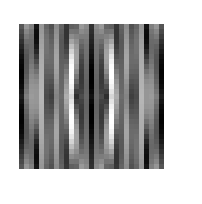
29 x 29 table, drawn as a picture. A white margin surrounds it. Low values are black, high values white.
Slope: none. Histogram: bell-shaped. Grain: streaks running down. Mirror symmetry: left to right and top to bottom.
